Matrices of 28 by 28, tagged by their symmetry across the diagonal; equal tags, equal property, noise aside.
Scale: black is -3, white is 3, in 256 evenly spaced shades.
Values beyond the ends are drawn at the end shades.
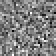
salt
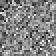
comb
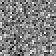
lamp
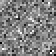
comb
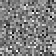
salt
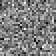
lamp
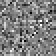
salt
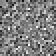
comb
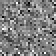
salt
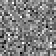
lamp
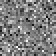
salt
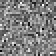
lamp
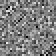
comb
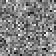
lamp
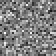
lamp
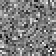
comb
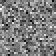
lamp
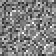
comb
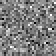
lamp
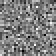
salt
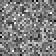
comb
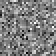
salt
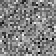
comb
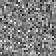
salt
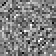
comb
